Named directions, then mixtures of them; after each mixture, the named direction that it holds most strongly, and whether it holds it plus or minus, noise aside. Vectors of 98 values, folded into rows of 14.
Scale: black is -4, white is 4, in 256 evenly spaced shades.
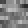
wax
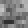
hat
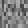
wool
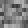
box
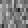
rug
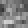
hat, minus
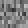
wool, plus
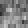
hat, minus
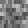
box, minus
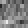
hat, minus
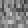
wool, plus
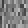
wool, plus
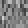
wool, plus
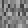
wool, plus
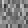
wool, minus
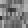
wax, minus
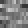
wax, plus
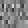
wool, plus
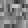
box, minus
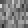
rug, plus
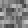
box, minus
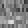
hat, minus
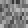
rug, minus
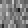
rug, plus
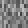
wool, minus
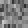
box, minus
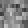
box, plus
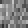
rug, plus
